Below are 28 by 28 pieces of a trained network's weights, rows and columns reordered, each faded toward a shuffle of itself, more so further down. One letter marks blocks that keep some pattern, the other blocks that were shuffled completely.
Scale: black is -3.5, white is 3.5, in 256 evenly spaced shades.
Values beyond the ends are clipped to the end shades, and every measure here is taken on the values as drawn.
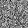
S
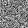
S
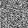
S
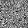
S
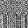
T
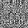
T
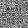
T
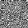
T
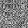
T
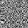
T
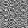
T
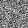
S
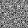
T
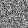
S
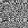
T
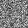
S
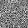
T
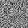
T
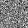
S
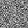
T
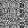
T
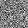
T
